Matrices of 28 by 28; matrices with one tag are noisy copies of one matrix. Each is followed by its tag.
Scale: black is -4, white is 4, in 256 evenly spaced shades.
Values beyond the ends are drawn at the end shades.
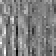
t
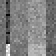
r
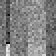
r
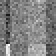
r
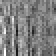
t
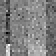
r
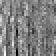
t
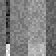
r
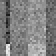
r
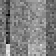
r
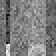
r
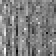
t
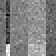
r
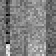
r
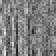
t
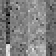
r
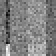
r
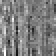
t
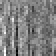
t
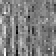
t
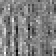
t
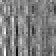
t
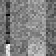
r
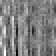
t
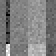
r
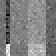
r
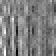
t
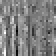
t
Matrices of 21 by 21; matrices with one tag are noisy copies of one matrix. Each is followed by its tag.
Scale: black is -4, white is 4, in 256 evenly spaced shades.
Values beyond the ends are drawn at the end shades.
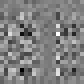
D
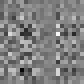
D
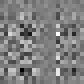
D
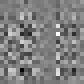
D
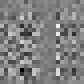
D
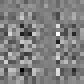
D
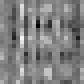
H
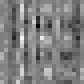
H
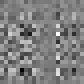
D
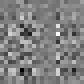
D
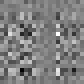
D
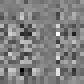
D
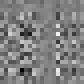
D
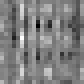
H
